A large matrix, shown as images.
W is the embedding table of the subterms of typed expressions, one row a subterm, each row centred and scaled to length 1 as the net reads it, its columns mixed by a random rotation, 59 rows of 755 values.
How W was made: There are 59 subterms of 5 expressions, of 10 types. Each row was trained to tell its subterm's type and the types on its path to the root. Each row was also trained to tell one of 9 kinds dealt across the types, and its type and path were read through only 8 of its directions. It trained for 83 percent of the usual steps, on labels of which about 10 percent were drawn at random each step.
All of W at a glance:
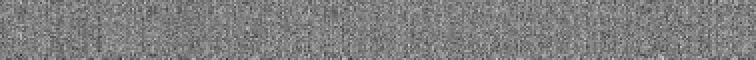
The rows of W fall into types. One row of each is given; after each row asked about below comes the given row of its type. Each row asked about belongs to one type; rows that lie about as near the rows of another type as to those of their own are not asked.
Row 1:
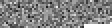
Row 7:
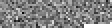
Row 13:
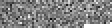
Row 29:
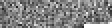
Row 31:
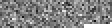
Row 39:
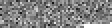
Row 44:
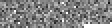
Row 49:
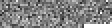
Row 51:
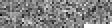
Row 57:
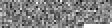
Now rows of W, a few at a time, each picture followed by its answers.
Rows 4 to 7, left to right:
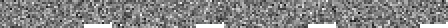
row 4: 39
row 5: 44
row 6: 29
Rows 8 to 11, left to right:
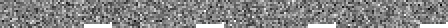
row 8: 31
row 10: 7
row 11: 13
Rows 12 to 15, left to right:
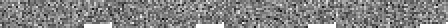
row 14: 13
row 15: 57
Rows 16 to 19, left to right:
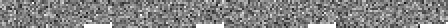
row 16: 39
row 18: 51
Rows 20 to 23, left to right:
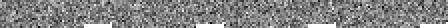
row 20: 31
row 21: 57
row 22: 39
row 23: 1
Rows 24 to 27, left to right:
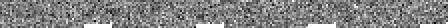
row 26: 7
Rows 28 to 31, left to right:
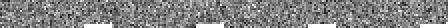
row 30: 57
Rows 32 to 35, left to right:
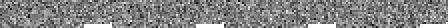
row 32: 39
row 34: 31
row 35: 57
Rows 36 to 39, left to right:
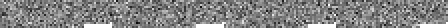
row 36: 51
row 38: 44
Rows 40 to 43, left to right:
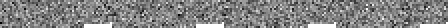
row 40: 13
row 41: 51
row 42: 51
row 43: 31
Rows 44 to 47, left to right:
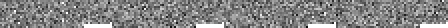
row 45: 1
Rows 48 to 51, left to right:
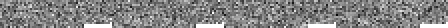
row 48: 57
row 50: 39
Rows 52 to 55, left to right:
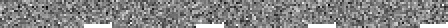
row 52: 1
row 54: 13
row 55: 13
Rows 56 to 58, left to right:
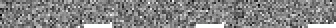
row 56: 44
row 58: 44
